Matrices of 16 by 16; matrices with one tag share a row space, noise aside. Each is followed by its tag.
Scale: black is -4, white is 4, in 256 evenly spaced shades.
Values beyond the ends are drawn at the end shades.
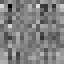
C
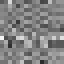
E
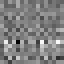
C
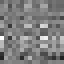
E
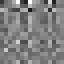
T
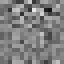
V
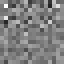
T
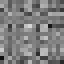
E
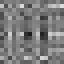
E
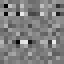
T
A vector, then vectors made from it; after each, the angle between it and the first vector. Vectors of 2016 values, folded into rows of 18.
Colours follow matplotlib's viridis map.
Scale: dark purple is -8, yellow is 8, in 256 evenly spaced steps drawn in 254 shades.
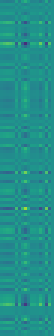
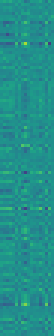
nearly opposite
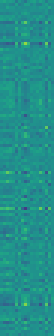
nearly opposite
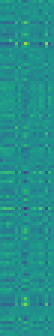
nearly opposite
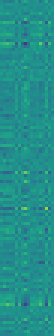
nearly parallel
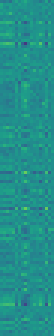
nearly parallel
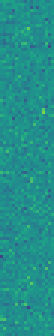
partly opposed
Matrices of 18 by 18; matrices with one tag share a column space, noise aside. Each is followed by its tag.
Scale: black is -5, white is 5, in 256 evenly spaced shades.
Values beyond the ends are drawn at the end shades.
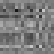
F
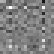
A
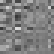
A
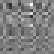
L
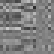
A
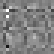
F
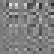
L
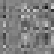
F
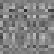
F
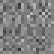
L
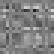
F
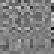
A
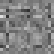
F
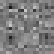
F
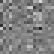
A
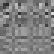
L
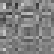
L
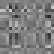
F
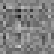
F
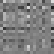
A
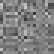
L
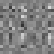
F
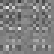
A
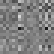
A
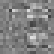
F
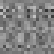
F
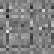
F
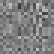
L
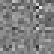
A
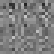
L
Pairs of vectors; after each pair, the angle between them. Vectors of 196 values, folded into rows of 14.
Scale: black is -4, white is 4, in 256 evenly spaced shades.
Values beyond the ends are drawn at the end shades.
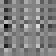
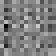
nearly parallel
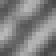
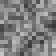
partly opposed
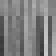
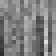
nearly parallel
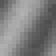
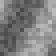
nearly opposite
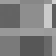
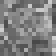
partly aligned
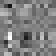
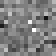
orthogonal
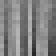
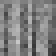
nearly parallel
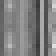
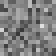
orthogonal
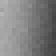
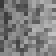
partly opposed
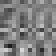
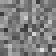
partly opposed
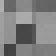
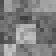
nearly opposite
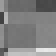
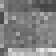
nearly parallel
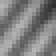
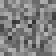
orthogonal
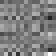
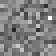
orthogonal
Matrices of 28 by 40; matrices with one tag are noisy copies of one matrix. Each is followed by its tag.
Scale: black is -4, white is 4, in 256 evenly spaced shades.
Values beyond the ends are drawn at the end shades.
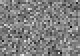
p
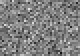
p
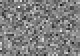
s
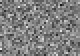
s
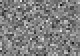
s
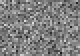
p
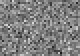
p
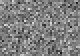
p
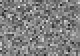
s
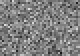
p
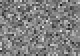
s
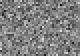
s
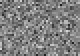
s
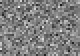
s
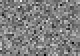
s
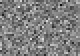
s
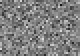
s
